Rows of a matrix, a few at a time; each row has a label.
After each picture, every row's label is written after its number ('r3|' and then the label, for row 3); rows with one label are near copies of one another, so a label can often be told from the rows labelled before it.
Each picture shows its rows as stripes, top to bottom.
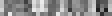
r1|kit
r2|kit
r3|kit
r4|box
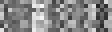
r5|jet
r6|kit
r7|box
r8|kit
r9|kit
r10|jet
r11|jet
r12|kit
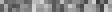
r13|kit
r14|jet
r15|jet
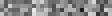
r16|kit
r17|box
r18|jet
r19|kit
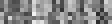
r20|jet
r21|jet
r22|jet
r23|kit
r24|box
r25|kit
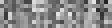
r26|kit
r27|jet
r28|kit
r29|box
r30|box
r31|jet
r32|box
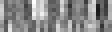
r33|kit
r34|kit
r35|kit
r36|kit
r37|kit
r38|box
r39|box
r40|box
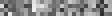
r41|jet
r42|kit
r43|jet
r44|box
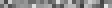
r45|box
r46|jet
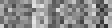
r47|jet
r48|kit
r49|box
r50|kit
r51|jet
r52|jet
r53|kit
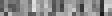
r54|jet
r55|jet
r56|jet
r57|box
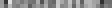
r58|box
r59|box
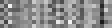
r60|jet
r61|box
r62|jet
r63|box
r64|jet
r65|box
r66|jet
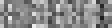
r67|kit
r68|box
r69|box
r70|jet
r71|box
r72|box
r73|kit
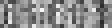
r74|jet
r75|box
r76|kit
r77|box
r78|box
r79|box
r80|jet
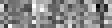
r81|jet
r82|kit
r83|kit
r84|jet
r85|box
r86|jet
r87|box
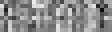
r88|jet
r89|kit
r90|box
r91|box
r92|jet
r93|box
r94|box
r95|box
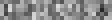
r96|jet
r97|box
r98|box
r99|kit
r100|jet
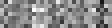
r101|box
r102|jet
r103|kit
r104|box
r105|jet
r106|jet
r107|kit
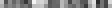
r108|kit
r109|kit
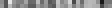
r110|box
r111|box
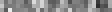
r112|kit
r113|kit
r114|box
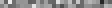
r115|box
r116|jet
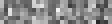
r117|kit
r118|kit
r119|box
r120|box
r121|jet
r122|kit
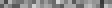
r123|box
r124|jet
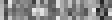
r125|box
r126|box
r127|kit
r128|kit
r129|box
